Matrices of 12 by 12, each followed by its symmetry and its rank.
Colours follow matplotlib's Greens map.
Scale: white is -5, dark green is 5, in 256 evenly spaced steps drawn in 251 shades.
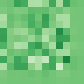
antisymmetric, rank two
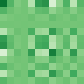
symmetric, rank one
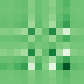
symmetric, rank one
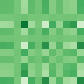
symmetric, rank one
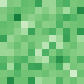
symmetric, full rank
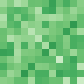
symmetric, full rank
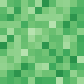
symmetric, full rank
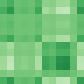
symmetric, rank one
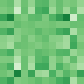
antisymmetric, rank two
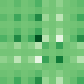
symmetric, rank one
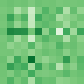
antisymmetric, rank two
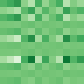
neither, rank one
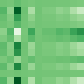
neither, rank one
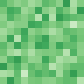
symmetric, full rank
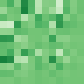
antisymmetric, rank two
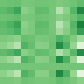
neither, rank one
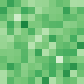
symmetric, full rank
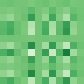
neither, rank one
